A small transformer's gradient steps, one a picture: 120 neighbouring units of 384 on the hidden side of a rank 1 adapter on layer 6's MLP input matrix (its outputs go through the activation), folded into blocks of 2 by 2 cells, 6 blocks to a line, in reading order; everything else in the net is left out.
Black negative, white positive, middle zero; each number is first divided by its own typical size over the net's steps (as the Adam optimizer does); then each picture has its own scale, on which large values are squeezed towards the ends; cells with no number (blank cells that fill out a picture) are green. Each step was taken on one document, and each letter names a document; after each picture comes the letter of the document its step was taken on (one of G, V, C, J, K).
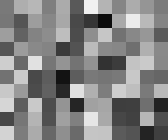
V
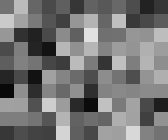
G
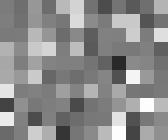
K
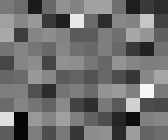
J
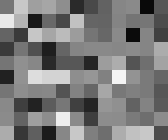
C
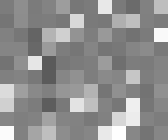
K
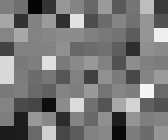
J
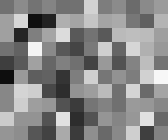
G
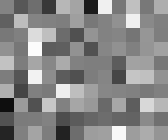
K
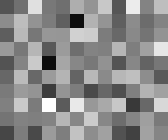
J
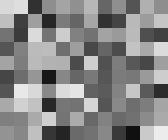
G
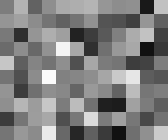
C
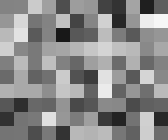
V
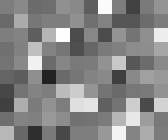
K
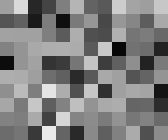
V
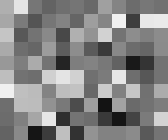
V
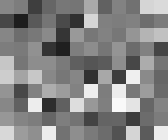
J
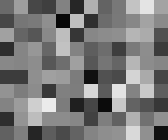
J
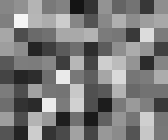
C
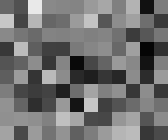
C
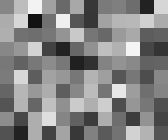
C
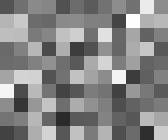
C
